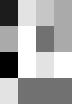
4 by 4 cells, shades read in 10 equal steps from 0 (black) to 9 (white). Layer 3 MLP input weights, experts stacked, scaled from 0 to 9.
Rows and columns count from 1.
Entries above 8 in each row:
0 1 2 0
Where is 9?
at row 2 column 2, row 3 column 2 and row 3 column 4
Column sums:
15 30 23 25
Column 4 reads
6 6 9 4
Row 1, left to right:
1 8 7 6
